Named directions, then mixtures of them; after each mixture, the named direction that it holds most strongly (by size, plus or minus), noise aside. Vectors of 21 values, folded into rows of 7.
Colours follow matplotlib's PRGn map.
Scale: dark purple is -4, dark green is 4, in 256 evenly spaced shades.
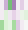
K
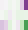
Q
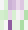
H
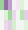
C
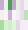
K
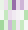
K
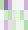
C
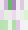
K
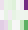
Q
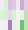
H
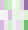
Q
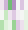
K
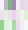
K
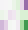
Q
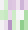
H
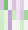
H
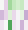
H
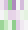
K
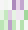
H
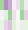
C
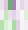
K
